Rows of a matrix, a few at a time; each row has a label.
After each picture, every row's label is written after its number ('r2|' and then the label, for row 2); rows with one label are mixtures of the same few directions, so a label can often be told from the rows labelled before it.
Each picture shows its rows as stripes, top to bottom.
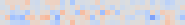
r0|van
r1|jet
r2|jet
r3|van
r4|van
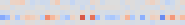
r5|van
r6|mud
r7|mud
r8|mud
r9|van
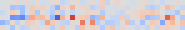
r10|jet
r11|van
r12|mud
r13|van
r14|mud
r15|jet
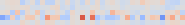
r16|mud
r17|van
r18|jet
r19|mud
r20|mud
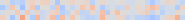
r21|van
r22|mud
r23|jet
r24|mud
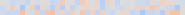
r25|jet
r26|mud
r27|mud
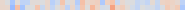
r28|jet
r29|jet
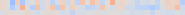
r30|jet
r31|mud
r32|van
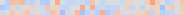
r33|van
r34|mud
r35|jet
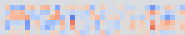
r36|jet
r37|van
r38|van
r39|van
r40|van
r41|van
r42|jet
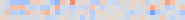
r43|van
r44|van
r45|van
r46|mud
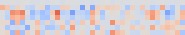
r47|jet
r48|mud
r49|van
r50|van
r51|jet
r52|van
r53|jet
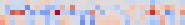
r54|van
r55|van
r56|van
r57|mud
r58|mud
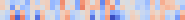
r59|jet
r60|jet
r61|jet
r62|jet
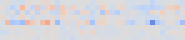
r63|van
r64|mud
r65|jet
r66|mud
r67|van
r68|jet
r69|mud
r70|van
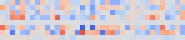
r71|jet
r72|mud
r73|jet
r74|van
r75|mud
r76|mud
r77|jet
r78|van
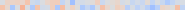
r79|van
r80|mud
